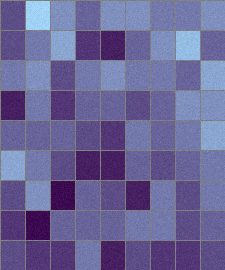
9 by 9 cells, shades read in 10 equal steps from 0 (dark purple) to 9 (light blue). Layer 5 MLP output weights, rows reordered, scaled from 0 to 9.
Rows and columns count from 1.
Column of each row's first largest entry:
2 8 9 8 9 1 2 6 4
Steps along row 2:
up up down down up up up down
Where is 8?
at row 2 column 8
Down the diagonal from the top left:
3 5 3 4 2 4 5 3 3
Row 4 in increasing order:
1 2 3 4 4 4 5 6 6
